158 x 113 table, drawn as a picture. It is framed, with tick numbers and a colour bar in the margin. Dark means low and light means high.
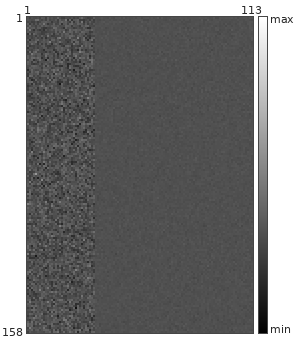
Seam: vertical, 30% of the way across, the right part calmer. Slope: none. Mirror symmetry: none. Average level on the scale: 30%. Histogram: heavy tails on both sides. Stripes: none. Odd rows or columns: none.
